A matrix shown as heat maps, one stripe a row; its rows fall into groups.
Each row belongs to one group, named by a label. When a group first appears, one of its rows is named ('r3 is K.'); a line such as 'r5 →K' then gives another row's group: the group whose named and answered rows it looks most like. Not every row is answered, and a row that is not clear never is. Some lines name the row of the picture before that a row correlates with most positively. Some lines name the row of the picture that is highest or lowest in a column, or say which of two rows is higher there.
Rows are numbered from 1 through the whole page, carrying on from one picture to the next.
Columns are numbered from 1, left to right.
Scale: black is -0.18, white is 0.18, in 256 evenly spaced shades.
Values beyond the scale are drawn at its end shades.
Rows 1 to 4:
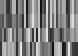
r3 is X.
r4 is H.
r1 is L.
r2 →L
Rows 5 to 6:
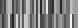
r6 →X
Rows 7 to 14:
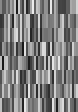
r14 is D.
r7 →L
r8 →X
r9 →X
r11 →D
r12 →H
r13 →X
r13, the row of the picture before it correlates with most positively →6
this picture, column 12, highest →11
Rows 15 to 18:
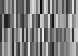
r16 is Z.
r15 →L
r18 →X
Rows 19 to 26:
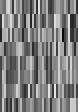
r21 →H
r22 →D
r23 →Z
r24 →Z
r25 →H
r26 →Z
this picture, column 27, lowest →25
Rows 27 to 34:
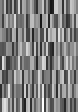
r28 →L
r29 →D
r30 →X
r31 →Z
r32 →D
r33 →X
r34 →H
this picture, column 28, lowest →28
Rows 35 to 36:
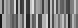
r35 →L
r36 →L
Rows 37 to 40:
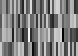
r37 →L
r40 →D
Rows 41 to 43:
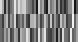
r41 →D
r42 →L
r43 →X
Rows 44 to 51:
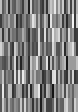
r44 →D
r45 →L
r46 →D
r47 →D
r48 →L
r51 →X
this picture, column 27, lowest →50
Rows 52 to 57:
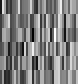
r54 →H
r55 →L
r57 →Z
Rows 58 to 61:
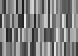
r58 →L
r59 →L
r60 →Z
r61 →H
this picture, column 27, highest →58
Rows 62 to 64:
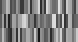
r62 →H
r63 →D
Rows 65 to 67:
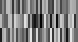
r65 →X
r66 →D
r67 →L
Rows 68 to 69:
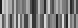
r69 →D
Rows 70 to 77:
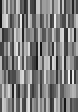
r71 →H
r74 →D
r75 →D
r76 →X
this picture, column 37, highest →75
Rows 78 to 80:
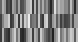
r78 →Z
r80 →Z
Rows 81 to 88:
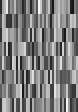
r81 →H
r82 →Z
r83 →H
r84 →D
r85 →Z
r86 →L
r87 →H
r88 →H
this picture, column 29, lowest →84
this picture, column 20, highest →81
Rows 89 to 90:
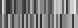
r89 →Z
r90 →X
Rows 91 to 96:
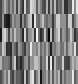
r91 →L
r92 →Z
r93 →L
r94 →Z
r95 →L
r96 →L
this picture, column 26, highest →95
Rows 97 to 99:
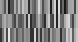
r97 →D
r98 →H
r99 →X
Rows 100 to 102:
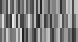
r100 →X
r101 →Z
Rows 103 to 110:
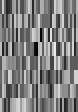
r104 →D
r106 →D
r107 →H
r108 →X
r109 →Z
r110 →D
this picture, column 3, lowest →110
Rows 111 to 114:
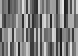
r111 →D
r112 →D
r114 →X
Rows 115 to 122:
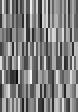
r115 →L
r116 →L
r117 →D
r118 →X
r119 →D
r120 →Z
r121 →H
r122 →L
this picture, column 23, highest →119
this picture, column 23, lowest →121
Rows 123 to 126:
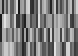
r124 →H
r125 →L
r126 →H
